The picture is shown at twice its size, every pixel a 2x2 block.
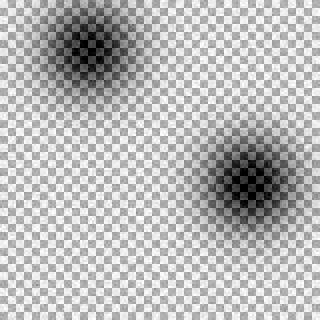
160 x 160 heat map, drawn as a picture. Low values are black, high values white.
Two dips sink into the field. On average the colour sits 70% of the way up the scale. The middle right is the ninth with the lowest average. No single row or column stands out from its neighbours.
